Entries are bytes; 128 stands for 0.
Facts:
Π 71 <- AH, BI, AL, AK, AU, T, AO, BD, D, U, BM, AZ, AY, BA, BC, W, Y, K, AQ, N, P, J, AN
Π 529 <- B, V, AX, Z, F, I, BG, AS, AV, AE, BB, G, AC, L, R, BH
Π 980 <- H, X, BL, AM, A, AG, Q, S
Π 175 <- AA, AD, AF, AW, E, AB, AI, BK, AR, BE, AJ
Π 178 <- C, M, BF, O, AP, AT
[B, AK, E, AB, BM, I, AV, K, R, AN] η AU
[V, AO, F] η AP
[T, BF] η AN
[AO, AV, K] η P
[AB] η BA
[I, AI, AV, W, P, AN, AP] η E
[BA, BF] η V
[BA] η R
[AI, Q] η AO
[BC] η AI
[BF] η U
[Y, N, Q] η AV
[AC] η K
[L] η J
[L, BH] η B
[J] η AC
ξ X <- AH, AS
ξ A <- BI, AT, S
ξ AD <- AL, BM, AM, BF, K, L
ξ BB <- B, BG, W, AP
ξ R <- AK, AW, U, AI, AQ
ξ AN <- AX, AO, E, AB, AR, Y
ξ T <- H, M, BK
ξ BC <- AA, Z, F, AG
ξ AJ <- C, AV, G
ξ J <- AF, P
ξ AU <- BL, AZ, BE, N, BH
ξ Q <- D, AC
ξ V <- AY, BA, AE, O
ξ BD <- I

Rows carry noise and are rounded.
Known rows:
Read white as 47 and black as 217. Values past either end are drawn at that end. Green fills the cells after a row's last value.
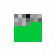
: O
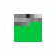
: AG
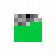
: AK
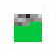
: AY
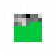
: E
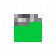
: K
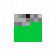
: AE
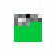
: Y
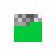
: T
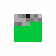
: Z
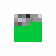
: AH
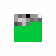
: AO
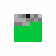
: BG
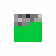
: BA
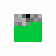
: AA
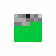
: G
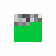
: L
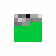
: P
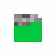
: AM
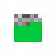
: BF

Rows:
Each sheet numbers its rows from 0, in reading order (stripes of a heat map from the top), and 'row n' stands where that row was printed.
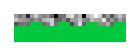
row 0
BL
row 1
AR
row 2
BC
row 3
AU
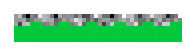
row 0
AW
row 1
BE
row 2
AN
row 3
AQ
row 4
AJ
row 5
R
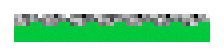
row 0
AD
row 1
Q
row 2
AX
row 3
B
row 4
AV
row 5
N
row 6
AI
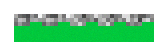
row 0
BM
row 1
AL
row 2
BB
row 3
V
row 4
BH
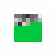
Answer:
U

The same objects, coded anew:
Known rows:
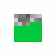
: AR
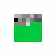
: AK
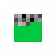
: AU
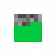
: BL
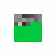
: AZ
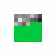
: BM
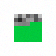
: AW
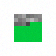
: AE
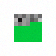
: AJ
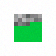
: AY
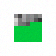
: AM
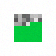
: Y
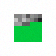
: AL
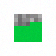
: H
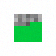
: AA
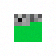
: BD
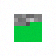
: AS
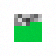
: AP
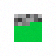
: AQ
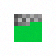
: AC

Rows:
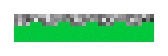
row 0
AO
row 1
BA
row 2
W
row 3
B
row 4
K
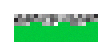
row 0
AI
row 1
AB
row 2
T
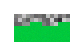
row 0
F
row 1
BC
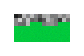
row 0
L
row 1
P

